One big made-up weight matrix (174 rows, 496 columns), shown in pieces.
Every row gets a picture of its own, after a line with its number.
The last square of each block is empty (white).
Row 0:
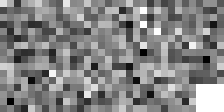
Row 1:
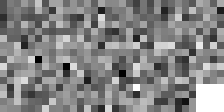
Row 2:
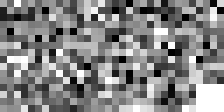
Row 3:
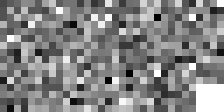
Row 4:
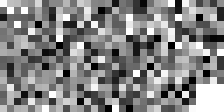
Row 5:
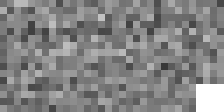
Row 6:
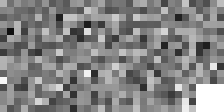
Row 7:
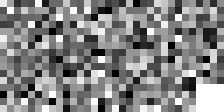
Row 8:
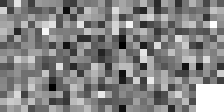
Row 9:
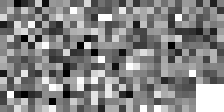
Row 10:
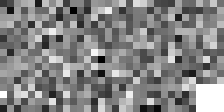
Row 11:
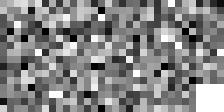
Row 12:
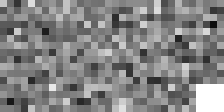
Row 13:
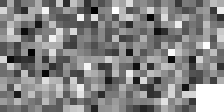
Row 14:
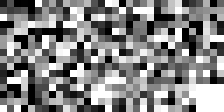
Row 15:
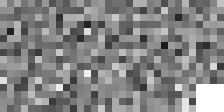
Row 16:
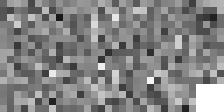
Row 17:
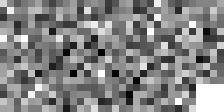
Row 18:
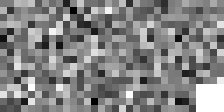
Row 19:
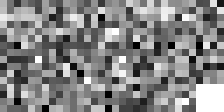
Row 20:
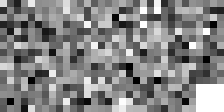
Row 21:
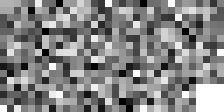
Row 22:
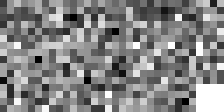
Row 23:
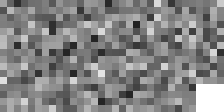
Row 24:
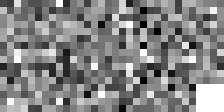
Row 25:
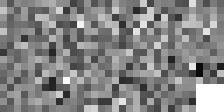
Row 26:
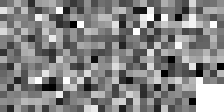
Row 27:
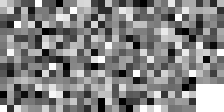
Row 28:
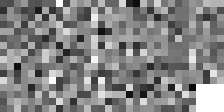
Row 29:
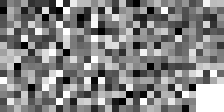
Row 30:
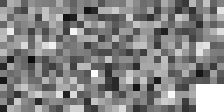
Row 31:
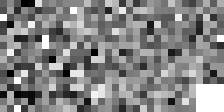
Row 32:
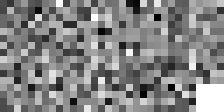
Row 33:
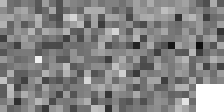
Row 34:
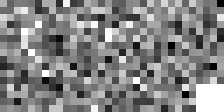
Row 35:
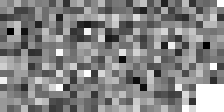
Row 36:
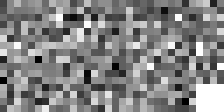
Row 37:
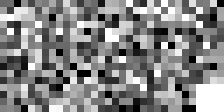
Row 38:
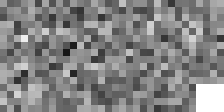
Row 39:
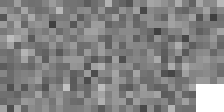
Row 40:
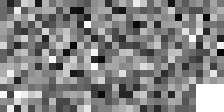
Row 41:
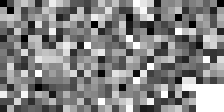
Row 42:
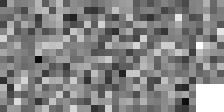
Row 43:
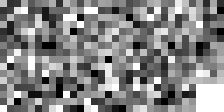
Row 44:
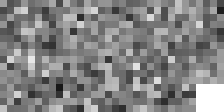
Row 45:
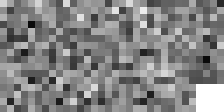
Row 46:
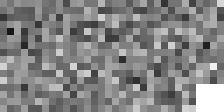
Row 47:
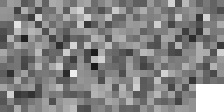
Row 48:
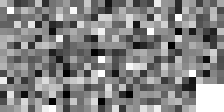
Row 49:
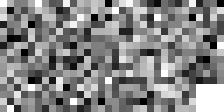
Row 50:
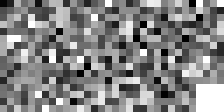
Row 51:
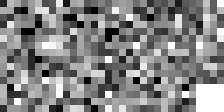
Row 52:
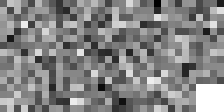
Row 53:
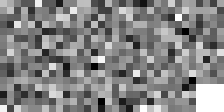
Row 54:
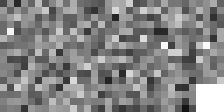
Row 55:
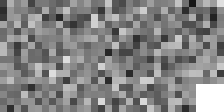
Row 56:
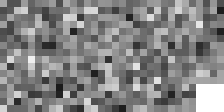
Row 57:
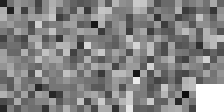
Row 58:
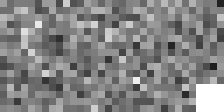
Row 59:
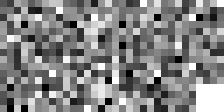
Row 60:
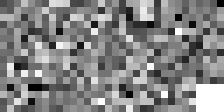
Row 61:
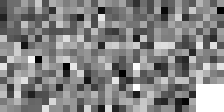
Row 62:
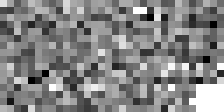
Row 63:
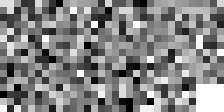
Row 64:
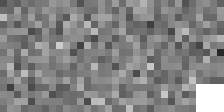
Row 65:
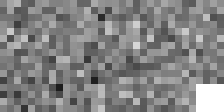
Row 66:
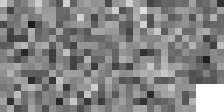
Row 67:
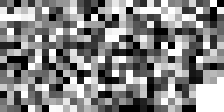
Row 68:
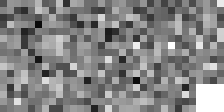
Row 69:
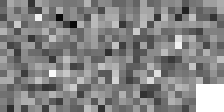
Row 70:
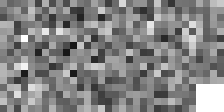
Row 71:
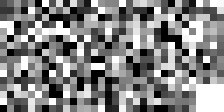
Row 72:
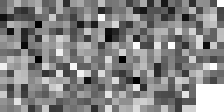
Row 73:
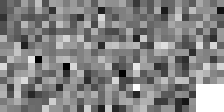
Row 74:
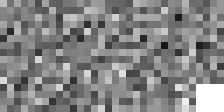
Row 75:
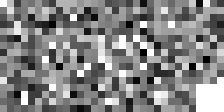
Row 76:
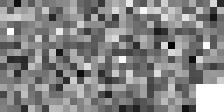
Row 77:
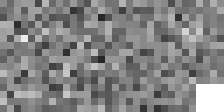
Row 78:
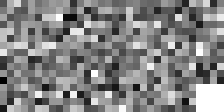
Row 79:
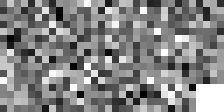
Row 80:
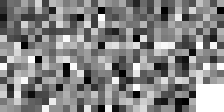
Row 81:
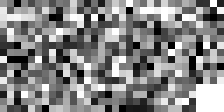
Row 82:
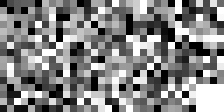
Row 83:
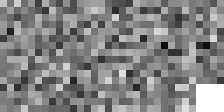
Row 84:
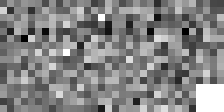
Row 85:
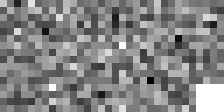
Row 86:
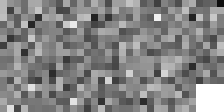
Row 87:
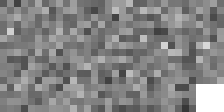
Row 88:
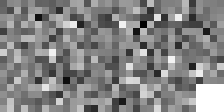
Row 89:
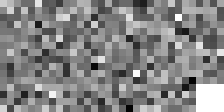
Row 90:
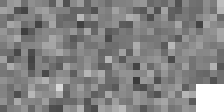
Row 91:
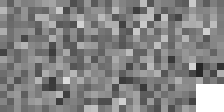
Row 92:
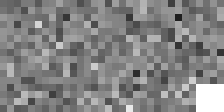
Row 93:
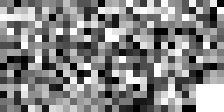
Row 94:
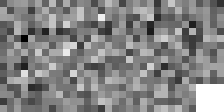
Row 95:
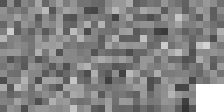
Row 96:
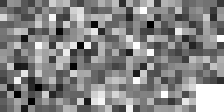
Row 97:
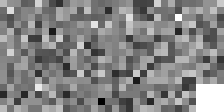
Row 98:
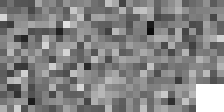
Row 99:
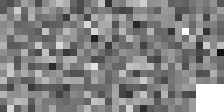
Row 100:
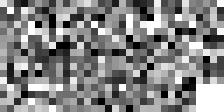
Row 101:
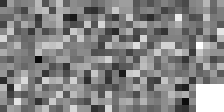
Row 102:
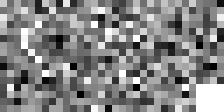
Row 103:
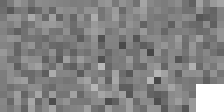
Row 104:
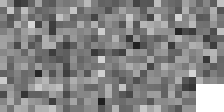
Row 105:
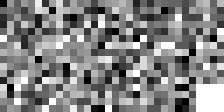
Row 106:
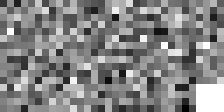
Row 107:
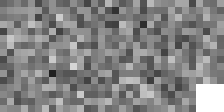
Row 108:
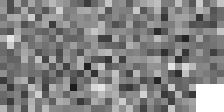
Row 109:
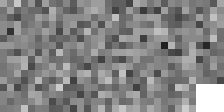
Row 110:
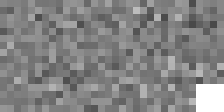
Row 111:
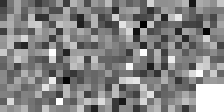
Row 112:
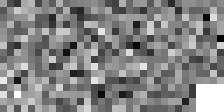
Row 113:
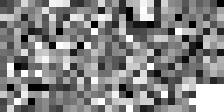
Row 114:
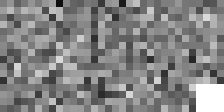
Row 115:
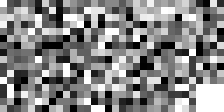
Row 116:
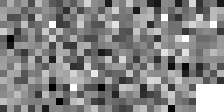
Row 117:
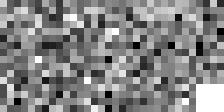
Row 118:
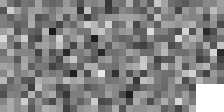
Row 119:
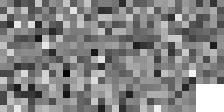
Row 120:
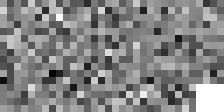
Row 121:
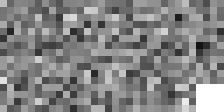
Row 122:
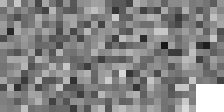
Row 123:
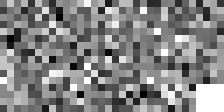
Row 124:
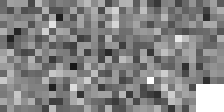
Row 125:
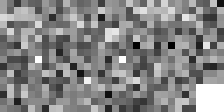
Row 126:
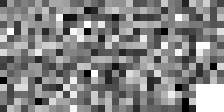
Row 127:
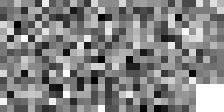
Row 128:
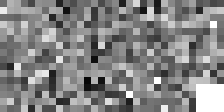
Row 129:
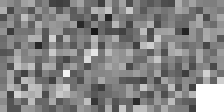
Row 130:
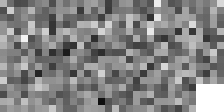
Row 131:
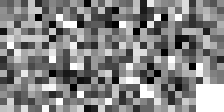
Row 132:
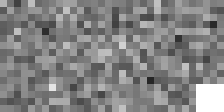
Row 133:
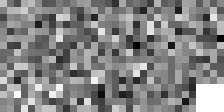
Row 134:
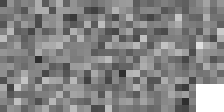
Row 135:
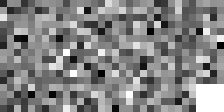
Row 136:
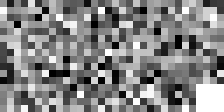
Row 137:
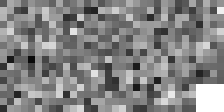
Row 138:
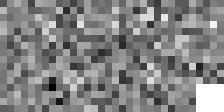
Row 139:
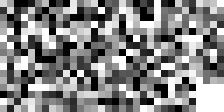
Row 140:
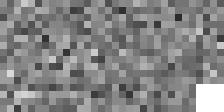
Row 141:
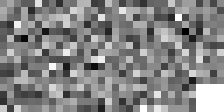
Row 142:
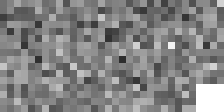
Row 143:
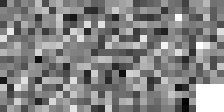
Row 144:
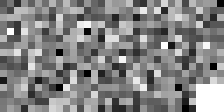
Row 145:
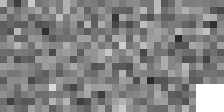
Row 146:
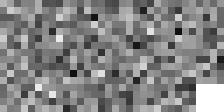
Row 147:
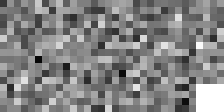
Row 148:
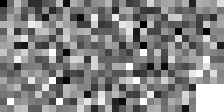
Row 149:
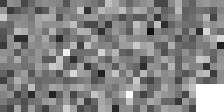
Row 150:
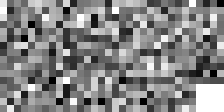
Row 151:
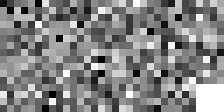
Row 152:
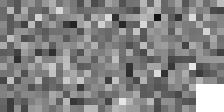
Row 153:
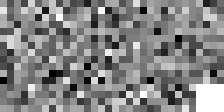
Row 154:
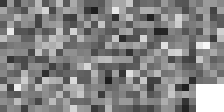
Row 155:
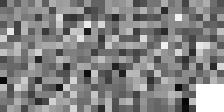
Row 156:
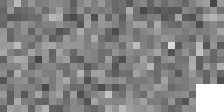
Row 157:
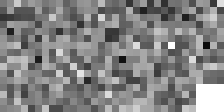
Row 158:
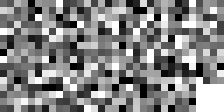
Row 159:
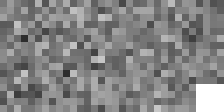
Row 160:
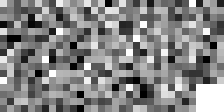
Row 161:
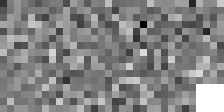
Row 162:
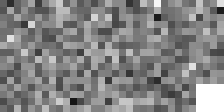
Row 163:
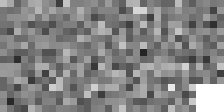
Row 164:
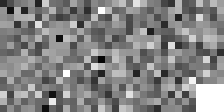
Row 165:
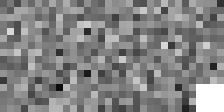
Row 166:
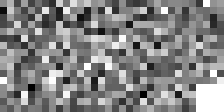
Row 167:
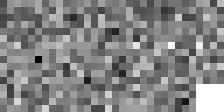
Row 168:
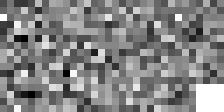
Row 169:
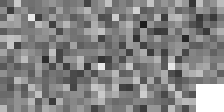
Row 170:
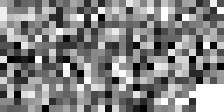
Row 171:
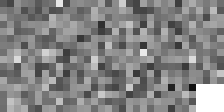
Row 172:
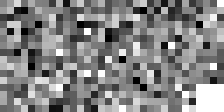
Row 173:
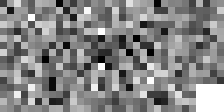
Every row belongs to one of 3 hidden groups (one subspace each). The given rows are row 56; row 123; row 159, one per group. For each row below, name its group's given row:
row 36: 56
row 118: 159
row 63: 159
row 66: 123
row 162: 123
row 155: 56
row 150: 123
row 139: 159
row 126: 56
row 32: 123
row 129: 159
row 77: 159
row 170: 56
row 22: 56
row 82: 159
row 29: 123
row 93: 56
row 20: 123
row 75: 123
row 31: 159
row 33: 56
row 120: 123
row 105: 56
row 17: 159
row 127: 159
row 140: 159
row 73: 56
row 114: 123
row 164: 159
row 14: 159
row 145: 123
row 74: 56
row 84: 159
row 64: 159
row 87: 56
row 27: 159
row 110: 123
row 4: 159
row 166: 123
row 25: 123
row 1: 56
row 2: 56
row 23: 159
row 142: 56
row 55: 123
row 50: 123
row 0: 123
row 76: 56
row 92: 159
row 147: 56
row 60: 159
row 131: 123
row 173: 123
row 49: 123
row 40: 159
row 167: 56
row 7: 159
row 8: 123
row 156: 56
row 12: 123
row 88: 123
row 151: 159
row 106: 56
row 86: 123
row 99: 159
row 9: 159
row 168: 159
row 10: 159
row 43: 56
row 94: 159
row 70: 159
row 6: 56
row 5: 159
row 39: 123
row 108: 123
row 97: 159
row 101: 56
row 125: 56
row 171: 123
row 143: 56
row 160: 123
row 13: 56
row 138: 123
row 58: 56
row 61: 56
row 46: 56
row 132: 123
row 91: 123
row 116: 123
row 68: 56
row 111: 123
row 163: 123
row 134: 56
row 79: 123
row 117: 56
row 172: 56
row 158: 123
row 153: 123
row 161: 123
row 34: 56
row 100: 159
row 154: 56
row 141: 159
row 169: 123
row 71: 159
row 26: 123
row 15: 56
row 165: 56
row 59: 123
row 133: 159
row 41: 159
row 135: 159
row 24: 123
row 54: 56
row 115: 56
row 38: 159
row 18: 159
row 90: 56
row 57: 159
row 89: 159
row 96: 159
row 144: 56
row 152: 123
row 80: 56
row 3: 123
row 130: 159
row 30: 56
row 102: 56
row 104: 159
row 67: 56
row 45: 123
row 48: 159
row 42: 56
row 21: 159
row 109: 56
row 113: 159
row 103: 123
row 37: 56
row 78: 56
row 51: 56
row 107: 123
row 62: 123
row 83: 56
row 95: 56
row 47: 159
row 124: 123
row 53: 159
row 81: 56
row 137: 56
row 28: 123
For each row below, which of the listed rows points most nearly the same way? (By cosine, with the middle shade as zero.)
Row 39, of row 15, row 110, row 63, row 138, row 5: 110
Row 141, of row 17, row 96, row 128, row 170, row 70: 96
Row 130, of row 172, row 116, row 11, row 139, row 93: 139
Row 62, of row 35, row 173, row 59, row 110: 110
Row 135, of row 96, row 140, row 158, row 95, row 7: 96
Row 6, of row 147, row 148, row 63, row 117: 117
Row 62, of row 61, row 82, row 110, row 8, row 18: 110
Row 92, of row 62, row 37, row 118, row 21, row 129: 118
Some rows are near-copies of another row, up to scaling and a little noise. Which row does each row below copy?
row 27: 53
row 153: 120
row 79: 123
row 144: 165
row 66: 45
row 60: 113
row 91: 25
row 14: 98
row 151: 164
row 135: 149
